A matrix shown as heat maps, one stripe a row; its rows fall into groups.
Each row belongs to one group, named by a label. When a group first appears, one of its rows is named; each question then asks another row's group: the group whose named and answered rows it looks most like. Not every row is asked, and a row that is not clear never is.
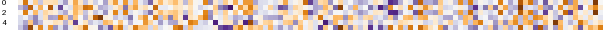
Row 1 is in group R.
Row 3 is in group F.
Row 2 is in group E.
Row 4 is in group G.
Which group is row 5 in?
R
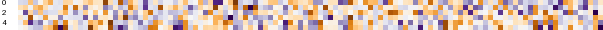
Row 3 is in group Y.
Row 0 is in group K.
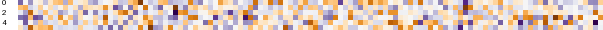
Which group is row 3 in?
G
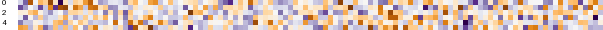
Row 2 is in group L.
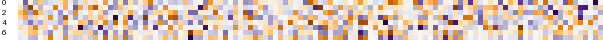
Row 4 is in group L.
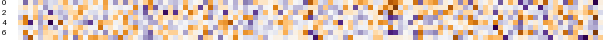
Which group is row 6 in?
E
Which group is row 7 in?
K
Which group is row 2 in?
L
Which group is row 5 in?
F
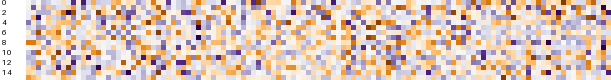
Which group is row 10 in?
R
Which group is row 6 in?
R
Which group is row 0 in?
G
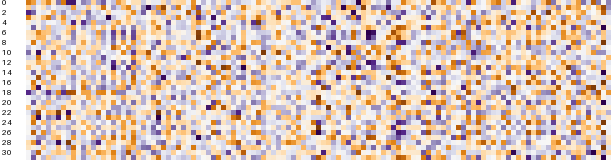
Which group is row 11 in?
Y
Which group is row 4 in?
G
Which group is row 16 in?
E
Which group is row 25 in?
L
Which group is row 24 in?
E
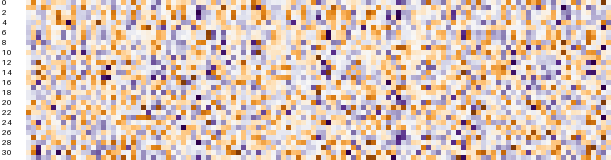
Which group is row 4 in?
R
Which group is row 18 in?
L
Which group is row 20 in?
E
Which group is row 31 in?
L
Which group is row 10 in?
G
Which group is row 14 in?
K
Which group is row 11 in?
L
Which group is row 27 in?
E
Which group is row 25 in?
Y
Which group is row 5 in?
Y
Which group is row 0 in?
E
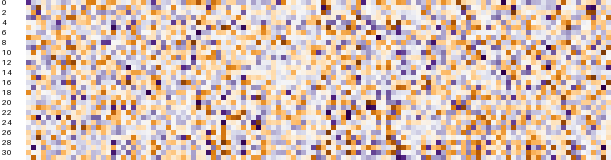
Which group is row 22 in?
K
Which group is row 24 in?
G
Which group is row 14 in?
F
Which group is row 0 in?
F
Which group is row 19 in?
G
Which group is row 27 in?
Y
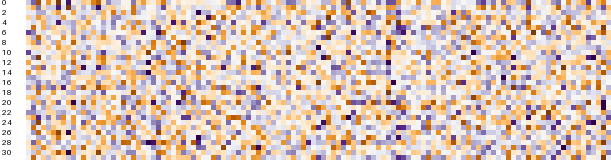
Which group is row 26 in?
R
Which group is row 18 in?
Y
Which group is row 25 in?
E
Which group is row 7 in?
K
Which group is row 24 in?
K
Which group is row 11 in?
K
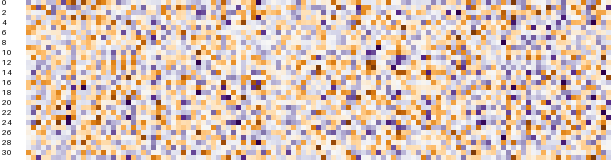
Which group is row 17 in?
G
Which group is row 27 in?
F
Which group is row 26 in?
L
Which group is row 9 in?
F
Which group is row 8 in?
F
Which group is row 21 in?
R
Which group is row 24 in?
R
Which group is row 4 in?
K
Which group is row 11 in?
E
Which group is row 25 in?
E
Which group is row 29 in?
L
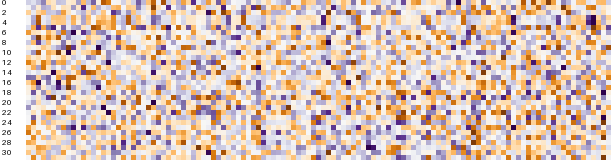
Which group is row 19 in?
F
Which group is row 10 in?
R
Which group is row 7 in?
R
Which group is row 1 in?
G
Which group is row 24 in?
E
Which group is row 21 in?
Y
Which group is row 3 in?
K
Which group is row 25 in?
G
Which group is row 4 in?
K
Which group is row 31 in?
E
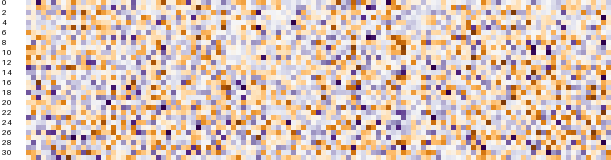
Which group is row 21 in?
Y
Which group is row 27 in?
G
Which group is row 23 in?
G
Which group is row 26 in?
G
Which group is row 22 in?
E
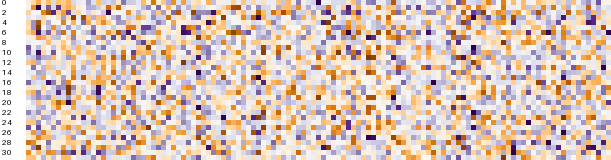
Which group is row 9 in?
Y
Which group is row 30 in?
G
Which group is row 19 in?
L
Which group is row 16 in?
G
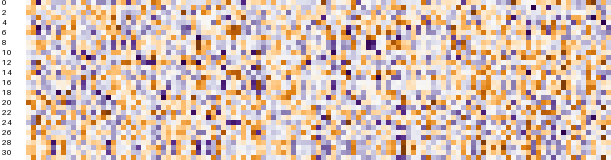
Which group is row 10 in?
G
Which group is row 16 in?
G
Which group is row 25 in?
E
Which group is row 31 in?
E
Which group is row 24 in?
R
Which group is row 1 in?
F
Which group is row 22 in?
F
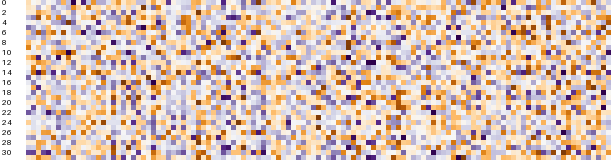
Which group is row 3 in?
R
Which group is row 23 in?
L
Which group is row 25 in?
L
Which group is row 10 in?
R
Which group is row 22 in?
G
